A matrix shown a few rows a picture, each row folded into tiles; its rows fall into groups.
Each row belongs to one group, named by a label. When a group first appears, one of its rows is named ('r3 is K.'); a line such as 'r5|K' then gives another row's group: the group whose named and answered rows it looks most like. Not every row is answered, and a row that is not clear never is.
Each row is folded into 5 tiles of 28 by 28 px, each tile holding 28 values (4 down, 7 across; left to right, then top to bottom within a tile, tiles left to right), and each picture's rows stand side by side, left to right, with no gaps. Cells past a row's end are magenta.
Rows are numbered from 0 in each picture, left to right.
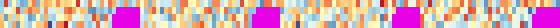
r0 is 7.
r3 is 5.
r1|7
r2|7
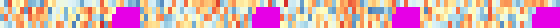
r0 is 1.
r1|7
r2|7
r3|5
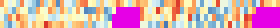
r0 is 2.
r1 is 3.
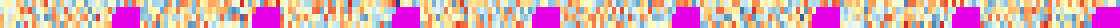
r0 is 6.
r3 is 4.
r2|5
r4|1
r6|5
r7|5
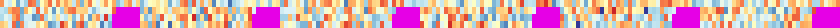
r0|7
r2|5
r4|5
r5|3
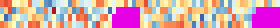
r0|4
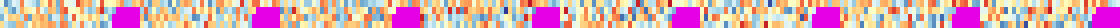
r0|2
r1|2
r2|6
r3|5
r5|2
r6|5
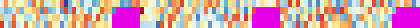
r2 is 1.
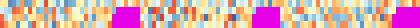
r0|6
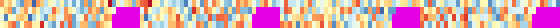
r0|4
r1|4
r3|1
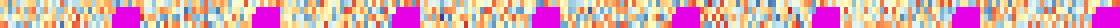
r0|6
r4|3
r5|1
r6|4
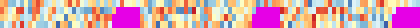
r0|3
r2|1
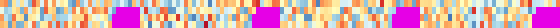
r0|6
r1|2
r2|7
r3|4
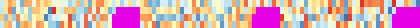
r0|4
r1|3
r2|5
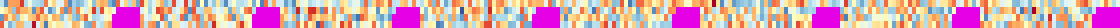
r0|1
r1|6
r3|5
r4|2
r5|4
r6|7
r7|4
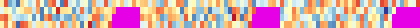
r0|3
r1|3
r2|7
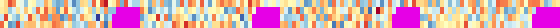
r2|6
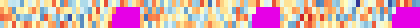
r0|3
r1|2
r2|1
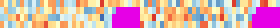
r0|2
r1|1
